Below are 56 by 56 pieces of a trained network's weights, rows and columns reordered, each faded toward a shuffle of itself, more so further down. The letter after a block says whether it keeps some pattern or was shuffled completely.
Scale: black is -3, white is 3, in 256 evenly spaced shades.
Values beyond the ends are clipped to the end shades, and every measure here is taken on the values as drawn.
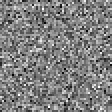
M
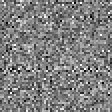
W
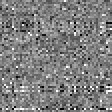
W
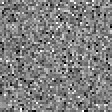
M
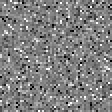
M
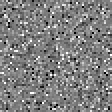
M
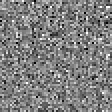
W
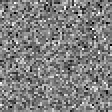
M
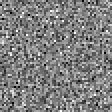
M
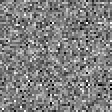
W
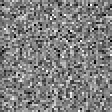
W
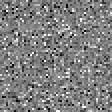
M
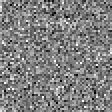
M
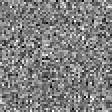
W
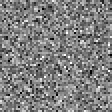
M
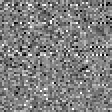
W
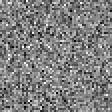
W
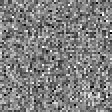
W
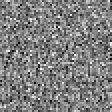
M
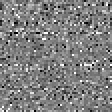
W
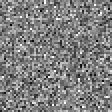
M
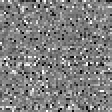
W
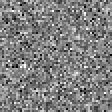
W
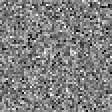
M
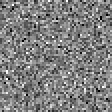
M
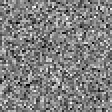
M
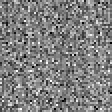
W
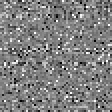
W
